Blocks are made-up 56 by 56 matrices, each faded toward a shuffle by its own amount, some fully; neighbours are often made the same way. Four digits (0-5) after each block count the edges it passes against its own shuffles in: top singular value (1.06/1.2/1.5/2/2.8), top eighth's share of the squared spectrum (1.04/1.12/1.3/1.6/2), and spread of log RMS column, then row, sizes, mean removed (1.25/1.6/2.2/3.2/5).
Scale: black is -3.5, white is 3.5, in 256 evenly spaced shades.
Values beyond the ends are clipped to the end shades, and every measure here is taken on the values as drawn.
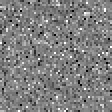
0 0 0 0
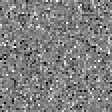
0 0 0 0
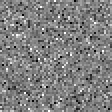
1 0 0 0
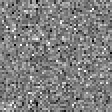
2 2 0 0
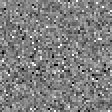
1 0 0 0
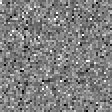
1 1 0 0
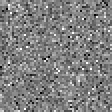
1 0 0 0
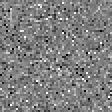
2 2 0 0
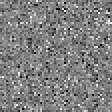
3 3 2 1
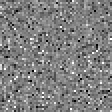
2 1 0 0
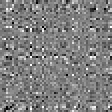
4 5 3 3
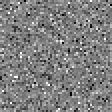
0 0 0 0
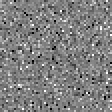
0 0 0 0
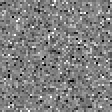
1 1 0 0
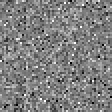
1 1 0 0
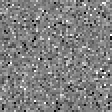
0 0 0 0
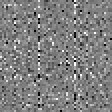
3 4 3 1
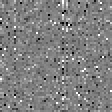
3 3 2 0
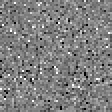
1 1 0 0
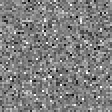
2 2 0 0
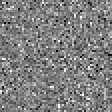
3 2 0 1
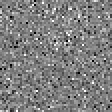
1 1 0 0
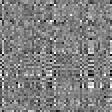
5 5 3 3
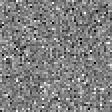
0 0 0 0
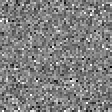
0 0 0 2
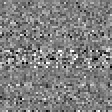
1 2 0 3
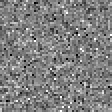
1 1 0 0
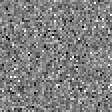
0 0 0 0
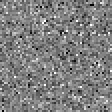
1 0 0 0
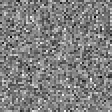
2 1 0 0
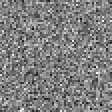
0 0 0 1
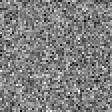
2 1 0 0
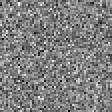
3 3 1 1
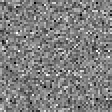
2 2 0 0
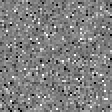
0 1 0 0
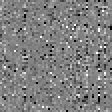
3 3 2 1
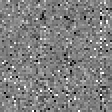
3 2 1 0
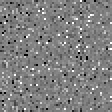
1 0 0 0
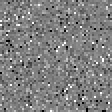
2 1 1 0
